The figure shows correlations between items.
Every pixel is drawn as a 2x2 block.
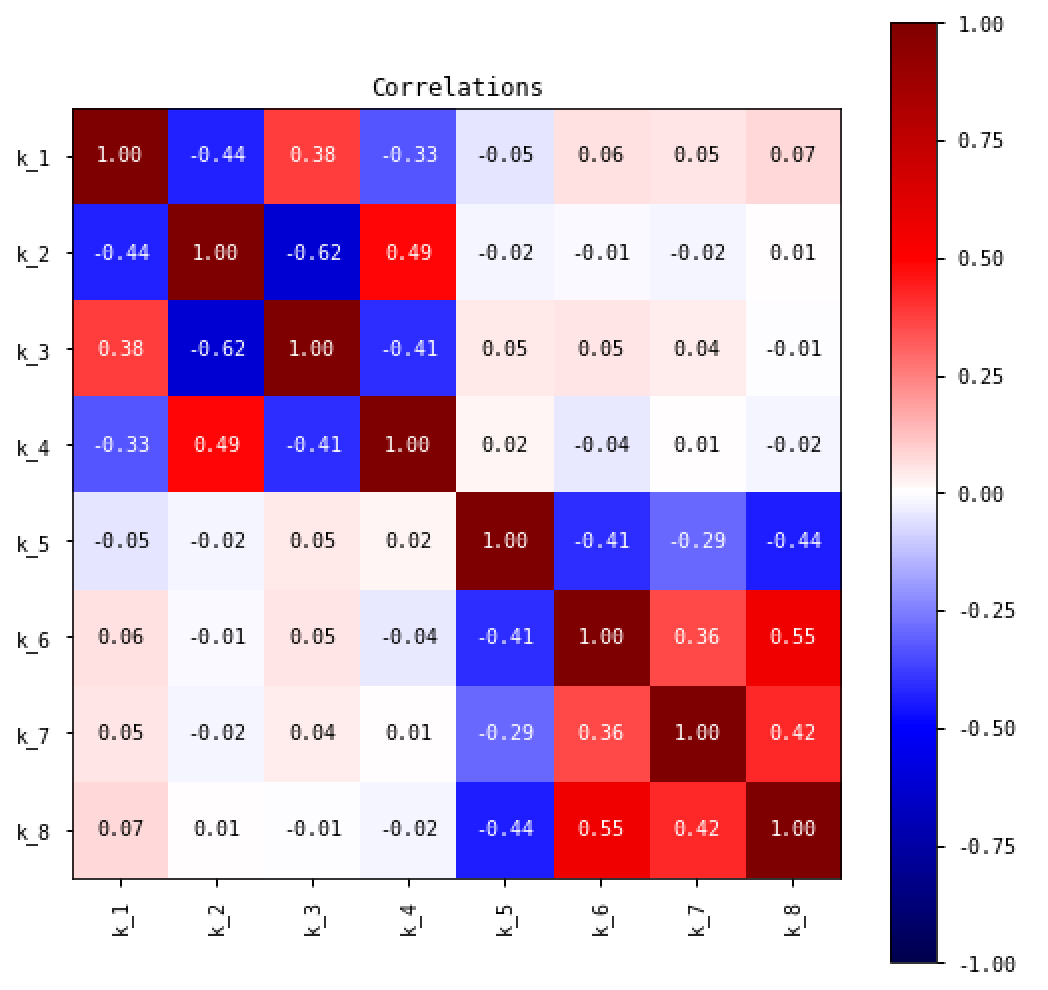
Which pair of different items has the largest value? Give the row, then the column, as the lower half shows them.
k_8, k_6
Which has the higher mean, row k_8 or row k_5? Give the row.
k_8
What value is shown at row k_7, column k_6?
0.36
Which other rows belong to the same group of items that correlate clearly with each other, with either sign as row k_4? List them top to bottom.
k_1, k_2, k_3
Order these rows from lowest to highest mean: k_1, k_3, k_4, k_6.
k_3, k_4, k_1, k_6
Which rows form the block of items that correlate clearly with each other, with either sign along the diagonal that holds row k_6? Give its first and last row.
k_5 to k_8
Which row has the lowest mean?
k_5
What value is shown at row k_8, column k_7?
0.42
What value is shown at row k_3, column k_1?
0.38
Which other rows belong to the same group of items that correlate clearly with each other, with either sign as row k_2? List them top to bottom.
k_1, k_3, k_4
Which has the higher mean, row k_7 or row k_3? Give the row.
k_7
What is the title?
Correlations
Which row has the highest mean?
k_8
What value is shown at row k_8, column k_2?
0.01
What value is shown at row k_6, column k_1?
0.06
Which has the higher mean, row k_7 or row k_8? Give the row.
k_8
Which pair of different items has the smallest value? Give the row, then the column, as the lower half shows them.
k_3, k_2
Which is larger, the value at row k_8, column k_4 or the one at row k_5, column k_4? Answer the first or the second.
the second
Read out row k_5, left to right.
-0.05 -0.02 0.05 0.02 1.00 -0.41 -0.29 -0.44
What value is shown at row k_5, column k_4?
0.02
